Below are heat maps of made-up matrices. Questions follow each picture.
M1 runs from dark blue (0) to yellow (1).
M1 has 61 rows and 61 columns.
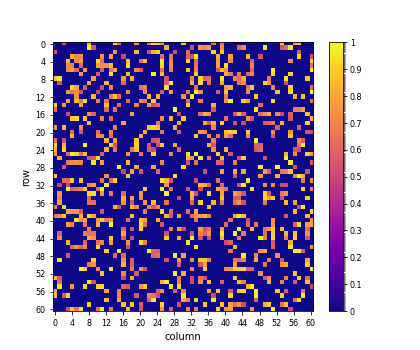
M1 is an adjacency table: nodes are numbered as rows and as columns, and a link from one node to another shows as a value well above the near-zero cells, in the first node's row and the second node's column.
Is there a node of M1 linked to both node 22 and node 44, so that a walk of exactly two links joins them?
no
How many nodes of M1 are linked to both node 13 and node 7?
8
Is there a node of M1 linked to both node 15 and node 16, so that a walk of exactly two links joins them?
no
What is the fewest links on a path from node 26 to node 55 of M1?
2
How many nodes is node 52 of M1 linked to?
7
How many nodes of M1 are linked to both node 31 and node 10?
7
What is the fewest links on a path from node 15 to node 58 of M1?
1
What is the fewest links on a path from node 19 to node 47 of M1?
2
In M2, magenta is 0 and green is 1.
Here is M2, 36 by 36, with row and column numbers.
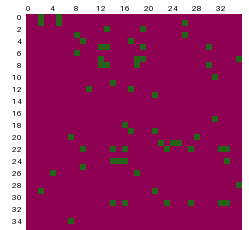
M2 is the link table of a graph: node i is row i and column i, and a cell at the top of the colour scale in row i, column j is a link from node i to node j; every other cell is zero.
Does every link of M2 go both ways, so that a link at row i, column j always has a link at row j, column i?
no
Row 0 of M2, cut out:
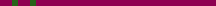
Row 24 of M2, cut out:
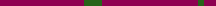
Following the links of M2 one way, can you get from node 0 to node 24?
yes
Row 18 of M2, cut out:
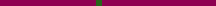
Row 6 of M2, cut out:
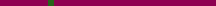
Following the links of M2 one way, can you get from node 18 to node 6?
no
